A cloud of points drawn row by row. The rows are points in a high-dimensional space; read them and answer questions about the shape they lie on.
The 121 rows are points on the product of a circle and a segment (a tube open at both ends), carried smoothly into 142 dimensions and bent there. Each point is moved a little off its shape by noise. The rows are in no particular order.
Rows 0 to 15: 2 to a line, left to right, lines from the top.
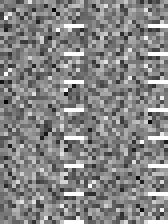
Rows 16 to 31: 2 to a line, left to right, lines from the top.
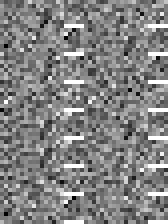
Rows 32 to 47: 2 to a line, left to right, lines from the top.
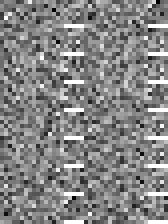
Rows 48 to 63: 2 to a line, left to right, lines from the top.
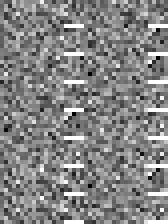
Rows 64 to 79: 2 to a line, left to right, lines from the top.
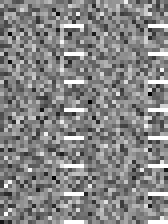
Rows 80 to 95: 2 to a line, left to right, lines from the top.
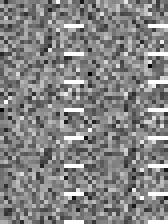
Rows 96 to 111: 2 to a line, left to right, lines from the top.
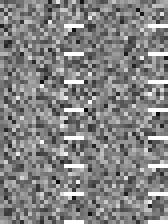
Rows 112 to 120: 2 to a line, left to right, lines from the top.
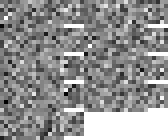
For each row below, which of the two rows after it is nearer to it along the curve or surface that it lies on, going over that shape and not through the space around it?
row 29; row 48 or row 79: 48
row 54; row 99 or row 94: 94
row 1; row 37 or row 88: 88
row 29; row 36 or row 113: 36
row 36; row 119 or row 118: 118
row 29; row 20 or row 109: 20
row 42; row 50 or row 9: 9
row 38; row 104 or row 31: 104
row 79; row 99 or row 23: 23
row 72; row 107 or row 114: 107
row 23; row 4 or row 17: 17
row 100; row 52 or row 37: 52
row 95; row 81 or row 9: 81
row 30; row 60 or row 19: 60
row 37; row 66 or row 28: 66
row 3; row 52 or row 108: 108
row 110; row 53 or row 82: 53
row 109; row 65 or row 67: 65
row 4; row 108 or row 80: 108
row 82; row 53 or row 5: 53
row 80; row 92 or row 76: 76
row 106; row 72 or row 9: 9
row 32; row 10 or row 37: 37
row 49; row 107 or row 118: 118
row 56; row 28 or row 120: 120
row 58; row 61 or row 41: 41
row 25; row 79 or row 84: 79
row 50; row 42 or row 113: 113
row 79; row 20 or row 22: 22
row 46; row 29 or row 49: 49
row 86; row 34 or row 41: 41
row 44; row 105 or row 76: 76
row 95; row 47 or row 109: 47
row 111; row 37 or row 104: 104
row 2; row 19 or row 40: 40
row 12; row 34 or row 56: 56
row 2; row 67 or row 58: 58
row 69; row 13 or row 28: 13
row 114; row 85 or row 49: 85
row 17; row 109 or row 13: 13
